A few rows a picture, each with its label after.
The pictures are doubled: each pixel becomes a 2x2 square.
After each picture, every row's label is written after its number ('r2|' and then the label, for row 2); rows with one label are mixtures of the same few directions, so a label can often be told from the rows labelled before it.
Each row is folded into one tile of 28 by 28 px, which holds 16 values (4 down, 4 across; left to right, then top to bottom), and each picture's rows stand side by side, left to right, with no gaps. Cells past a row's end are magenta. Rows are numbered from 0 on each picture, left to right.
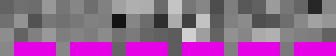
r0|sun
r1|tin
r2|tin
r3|sun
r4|sun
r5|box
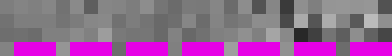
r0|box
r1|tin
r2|tin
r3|sun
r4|tin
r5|sun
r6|sun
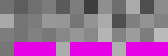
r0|tin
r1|tin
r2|tin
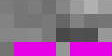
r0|box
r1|box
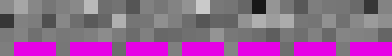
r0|tin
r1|box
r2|tin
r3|box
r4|box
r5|tin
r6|box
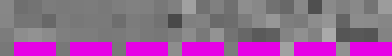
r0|sun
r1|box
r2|tin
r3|tin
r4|sun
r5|tin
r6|box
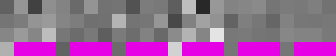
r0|tin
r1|tin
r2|tin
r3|tin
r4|tin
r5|box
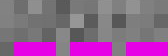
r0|tin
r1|sun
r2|tin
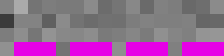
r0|tin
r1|box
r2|tin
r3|sun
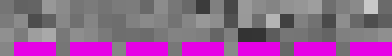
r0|sun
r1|sun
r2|box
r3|box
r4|sun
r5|tin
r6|box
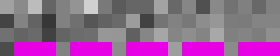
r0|tin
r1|box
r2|sun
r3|tin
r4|tin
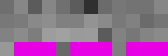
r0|tin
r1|box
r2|sun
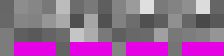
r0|sun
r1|sun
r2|box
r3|box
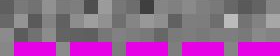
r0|sun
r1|box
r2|box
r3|tin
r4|tin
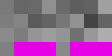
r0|sun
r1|sun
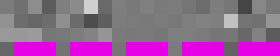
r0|box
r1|box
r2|tin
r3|box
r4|tin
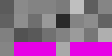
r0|sun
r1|tin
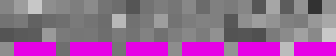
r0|box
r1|tin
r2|tin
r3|tin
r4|box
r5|tin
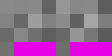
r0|sun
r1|sun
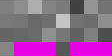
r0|box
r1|tin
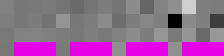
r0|sun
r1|tin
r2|tin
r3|tin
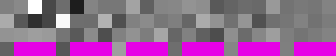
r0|box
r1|tin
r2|tin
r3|sun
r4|sun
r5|sun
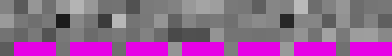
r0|tin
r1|tin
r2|tin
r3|box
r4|box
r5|tin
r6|sun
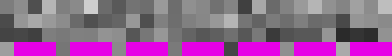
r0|box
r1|box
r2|sun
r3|sun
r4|tin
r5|box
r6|box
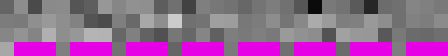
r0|tin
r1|sun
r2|sun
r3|tin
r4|tin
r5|box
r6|box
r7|sun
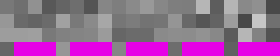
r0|box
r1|tin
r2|box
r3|box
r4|sun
